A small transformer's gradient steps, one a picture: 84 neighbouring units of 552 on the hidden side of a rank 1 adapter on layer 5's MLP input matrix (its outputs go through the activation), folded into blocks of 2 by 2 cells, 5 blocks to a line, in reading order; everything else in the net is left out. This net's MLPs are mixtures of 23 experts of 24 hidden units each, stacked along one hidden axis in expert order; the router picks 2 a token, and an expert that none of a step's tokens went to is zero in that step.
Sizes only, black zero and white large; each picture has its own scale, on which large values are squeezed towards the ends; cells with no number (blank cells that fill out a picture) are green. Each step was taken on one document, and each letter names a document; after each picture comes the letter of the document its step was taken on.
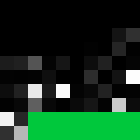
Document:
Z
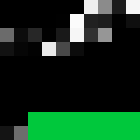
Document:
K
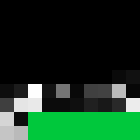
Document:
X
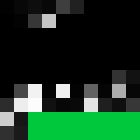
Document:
X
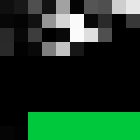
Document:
K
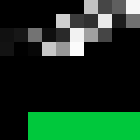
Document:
K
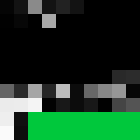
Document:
X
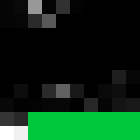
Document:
Z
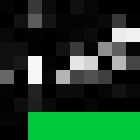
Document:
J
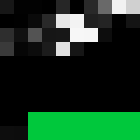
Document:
K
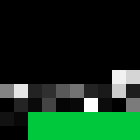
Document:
Z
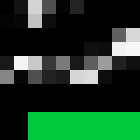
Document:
Z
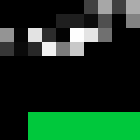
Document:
K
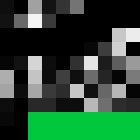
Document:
J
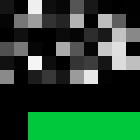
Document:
J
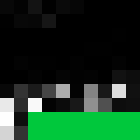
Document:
X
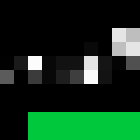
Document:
Z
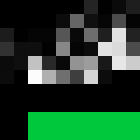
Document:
J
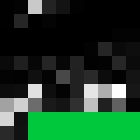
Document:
X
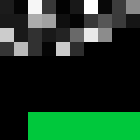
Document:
Z
